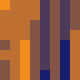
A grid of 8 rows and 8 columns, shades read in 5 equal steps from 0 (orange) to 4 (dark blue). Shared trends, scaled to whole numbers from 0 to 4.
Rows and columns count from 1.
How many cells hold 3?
11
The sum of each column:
10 8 4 14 25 16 28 11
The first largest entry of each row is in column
5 5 5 5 7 7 7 5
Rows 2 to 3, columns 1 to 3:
1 1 1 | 1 1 1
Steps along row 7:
down down up up down up down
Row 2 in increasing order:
1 1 1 1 2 2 3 3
